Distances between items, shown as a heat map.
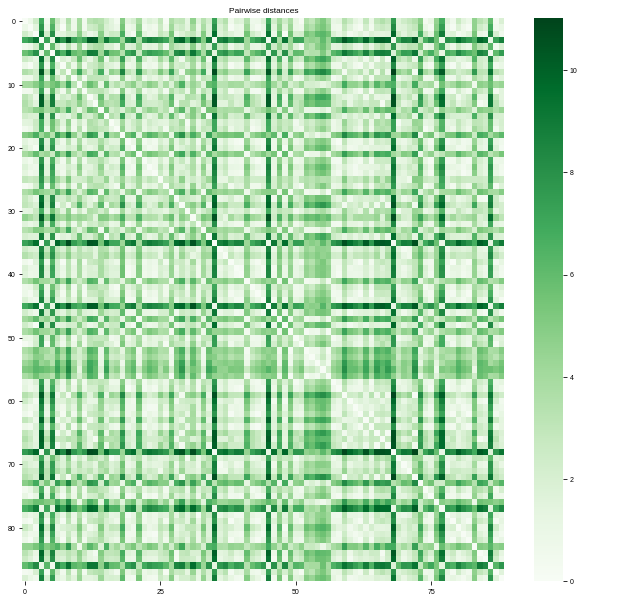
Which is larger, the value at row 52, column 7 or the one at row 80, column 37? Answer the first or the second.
the first
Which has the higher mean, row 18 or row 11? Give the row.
18
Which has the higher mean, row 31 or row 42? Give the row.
31
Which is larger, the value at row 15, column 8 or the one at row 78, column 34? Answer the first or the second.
the second
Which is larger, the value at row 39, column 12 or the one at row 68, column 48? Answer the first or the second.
the second
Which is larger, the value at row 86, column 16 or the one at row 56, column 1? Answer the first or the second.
the first
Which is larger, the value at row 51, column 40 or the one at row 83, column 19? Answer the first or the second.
the second
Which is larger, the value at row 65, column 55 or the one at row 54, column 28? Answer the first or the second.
the first
